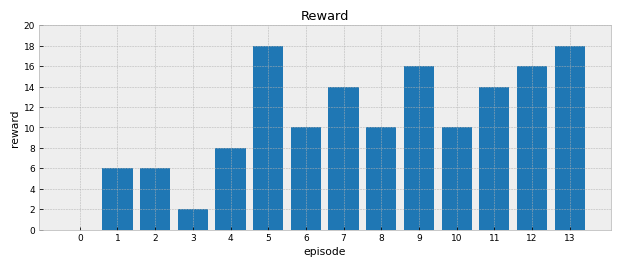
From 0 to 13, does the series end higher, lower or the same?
higher
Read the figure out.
Title: Reward
x-axis: episode, ticks 0 1 2 3 4 5 6 7 8 9 10 11 12 13
y-axis: reward, ticks 0 2 4 6 8 10 12 14 16 18 20
Values:
0 6 6 2 8 18 10 14 10 16 10 14 16 18
